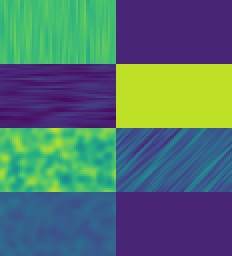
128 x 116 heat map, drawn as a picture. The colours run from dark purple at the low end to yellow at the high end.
It is made of 4 by 2 panels. Panel 1,1: high, streaked downward, faint in contrast. Panel 1,2: very low, flat. Panel 2,1: very low, streaked across, faint in contrast. Panel 2,2: very high, flat. Panel 3,1: high, blotchy. Panel 3,2: low, slanting up to the right. Panel 4,1: low, blotchy, faint in contrast. Panel 4,2: very low, flat.
